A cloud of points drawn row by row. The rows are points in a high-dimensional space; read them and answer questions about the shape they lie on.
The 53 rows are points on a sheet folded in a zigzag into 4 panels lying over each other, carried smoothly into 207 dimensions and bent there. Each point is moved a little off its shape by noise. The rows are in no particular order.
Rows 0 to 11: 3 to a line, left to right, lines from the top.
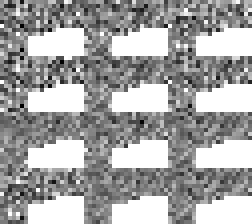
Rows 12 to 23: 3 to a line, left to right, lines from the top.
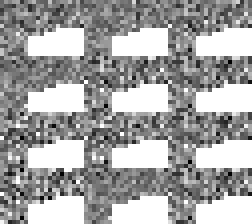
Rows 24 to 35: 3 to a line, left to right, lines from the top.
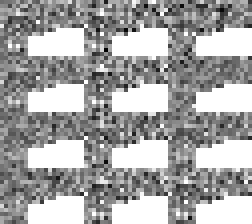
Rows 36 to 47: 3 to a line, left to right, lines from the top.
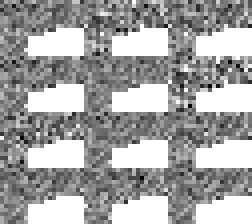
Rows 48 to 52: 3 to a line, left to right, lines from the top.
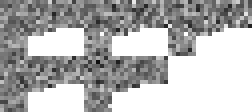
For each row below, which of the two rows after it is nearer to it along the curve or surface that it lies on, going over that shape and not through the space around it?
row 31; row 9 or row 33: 33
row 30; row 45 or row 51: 51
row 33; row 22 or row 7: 7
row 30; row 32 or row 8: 32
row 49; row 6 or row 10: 6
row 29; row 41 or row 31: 31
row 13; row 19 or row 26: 19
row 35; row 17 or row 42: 42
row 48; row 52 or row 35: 35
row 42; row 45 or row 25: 45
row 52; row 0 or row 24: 0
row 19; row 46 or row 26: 46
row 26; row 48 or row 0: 0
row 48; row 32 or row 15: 32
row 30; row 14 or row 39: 14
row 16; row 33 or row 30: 33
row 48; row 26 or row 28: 28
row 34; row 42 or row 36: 42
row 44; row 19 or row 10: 19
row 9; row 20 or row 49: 49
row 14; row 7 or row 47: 47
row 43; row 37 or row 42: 42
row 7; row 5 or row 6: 6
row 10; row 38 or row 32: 32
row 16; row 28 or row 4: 4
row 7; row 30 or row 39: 39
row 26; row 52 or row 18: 52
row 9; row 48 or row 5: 48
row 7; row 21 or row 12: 12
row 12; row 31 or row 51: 31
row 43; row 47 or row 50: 47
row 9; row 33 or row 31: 33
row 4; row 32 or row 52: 52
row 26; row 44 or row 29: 29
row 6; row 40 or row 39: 39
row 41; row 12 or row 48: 12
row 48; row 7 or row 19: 19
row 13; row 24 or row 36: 24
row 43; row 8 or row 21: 8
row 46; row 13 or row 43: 43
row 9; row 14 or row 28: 28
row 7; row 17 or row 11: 11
